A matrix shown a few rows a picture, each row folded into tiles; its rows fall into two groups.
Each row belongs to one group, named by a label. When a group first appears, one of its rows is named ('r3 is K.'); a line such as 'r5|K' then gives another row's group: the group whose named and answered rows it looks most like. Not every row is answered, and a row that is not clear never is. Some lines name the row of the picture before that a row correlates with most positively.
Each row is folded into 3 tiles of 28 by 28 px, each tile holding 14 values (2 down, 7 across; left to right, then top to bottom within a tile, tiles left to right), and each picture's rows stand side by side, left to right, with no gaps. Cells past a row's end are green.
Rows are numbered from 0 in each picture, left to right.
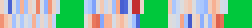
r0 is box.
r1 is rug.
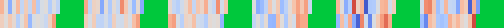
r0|rug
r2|box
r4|rug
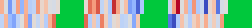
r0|rug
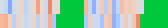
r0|box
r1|rug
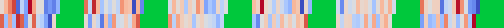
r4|rug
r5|rug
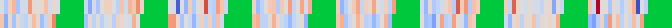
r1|rug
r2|box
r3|box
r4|box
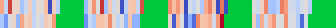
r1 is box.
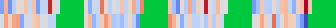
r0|box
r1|box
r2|box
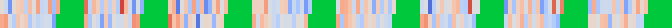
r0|box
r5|box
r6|box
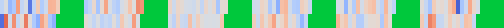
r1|rug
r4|box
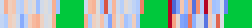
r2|box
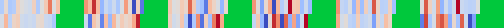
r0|box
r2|rug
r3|rug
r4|box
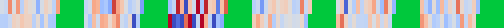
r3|box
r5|box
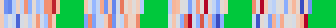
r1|rug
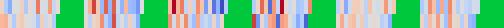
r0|box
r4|box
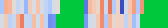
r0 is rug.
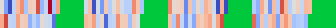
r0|box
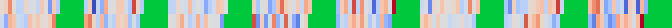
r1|box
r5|box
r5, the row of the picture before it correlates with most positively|0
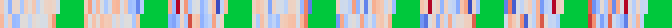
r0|rug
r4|rug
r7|box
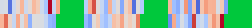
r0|box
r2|rug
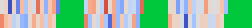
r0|box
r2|box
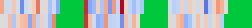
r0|rug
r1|box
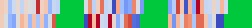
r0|rug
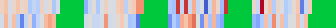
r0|rug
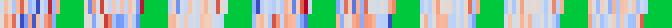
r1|box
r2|box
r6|box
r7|rug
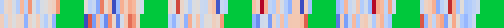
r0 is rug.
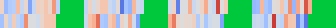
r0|rug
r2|box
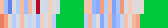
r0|box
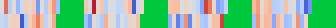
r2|rug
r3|rug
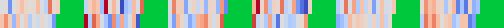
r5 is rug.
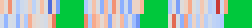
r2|box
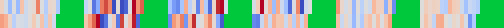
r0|box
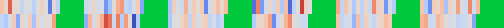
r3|box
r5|box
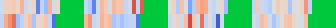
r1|box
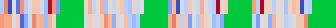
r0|box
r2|box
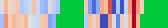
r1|rug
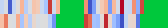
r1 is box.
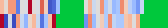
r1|rug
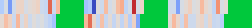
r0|box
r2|box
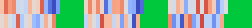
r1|rug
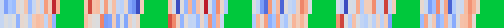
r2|box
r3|rug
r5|rug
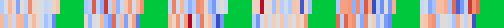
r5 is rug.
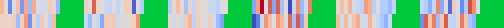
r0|rug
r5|rug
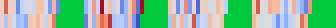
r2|rug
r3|rug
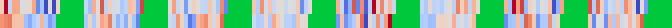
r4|rug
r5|rug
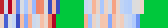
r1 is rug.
